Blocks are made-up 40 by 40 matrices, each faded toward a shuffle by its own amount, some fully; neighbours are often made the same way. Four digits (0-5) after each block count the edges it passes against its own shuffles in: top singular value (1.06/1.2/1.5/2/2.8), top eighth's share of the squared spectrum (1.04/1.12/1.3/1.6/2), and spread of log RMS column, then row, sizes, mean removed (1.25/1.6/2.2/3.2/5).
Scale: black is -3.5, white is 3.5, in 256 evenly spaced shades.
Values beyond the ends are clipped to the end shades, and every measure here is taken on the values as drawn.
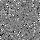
0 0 0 0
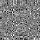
3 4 2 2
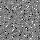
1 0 0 0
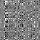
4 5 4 2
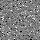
0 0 0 0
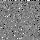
2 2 0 1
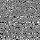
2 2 0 3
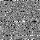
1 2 0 2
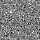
0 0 0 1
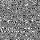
1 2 0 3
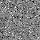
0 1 0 1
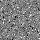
0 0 0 0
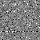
2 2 0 2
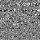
2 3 0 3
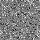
0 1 0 1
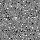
0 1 0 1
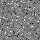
0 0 0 0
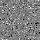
2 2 0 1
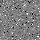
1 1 0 0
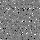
2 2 0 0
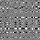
4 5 2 3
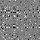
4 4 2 2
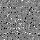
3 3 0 1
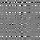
4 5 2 3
